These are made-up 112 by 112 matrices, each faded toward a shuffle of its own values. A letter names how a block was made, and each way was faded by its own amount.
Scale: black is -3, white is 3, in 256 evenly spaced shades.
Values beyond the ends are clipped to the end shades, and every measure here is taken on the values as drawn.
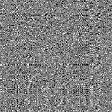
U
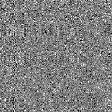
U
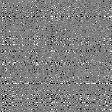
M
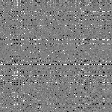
M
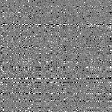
M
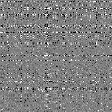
M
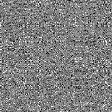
U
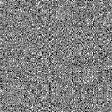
U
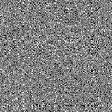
U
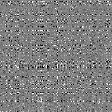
M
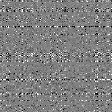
M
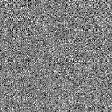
U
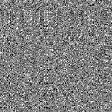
U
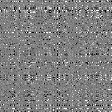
M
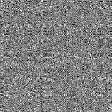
U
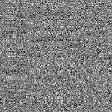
U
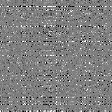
M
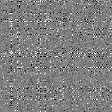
M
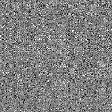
U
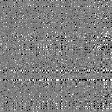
M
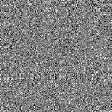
U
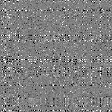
M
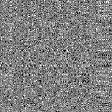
U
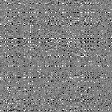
M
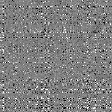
M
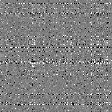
M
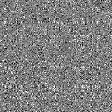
U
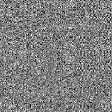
U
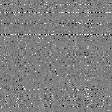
M
